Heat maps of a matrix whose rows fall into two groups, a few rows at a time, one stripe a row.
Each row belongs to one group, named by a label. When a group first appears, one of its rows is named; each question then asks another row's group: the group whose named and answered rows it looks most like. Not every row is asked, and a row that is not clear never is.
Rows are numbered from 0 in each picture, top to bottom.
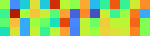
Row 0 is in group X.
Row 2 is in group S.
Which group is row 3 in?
S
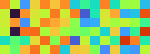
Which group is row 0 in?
S
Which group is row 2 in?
S
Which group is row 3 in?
X
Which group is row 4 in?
S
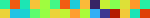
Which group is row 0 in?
S
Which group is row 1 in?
X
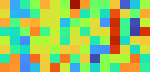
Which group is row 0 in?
X
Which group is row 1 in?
X
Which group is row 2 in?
X
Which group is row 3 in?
X
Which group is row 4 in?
X
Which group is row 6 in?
S
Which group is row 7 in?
S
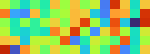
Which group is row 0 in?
X
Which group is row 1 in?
X
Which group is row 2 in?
X
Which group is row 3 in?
X
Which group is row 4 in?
S
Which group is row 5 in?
X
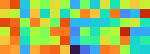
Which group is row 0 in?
S
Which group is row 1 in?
X
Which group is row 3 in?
S
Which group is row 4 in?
S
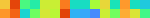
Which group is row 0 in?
S
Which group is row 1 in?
S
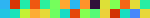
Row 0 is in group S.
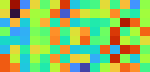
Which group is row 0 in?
S
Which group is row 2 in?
S
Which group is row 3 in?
X
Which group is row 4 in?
X
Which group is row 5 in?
S
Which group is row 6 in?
X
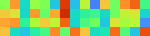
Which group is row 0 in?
S
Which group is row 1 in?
S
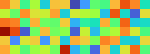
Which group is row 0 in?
S
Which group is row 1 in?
X
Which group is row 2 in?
S
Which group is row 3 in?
S
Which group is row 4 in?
X
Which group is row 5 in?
S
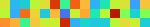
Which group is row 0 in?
X
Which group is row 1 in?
X
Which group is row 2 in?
S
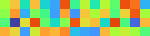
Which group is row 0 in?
S
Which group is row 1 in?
S
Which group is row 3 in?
S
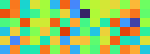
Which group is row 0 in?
S
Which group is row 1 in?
S
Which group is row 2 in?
X
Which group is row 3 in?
S
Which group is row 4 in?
X
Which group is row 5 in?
S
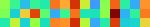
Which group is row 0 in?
X
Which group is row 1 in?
X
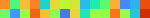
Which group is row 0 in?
X
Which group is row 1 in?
X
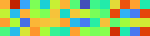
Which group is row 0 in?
S
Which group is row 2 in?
S
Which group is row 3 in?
X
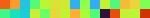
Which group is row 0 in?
S
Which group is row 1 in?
X
